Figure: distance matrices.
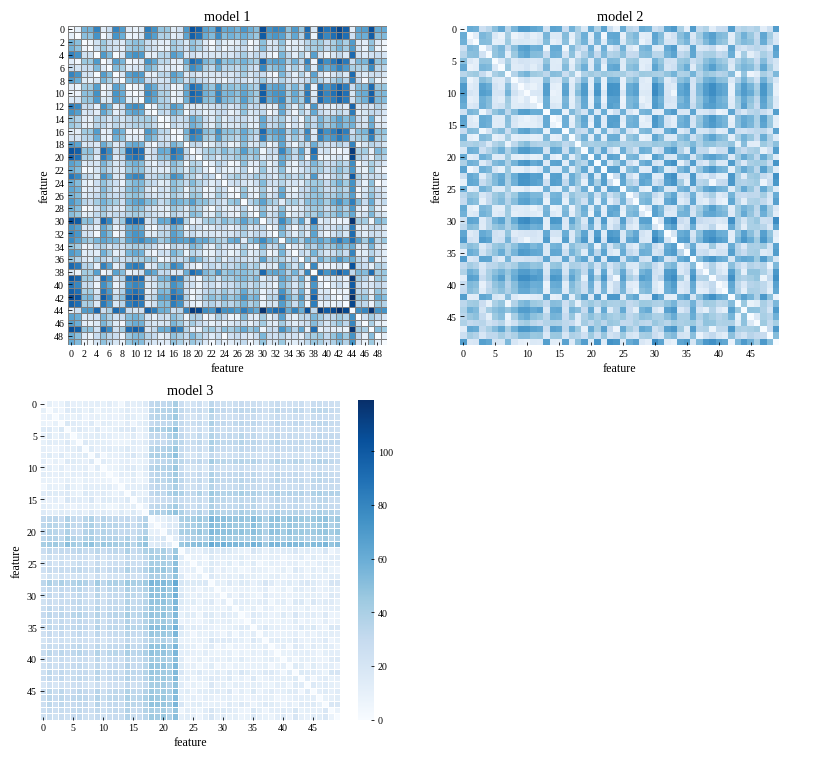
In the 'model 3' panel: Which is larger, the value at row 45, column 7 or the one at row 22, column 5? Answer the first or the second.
the second
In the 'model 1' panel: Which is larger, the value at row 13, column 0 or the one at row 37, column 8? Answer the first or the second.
the first
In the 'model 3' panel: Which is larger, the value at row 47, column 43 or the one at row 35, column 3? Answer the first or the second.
the second
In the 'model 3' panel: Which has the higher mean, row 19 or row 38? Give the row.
19
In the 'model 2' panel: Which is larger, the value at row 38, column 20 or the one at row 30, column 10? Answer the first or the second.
the second
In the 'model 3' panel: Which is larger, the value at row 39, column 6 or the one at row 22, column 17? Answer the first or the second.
the second
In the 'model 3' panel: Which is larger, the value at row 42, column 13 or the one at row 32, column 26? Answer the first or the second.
the first
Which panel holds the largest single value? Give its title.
model 1
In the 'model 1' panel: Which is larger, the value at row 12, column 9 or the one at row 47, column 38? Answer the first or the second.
the second
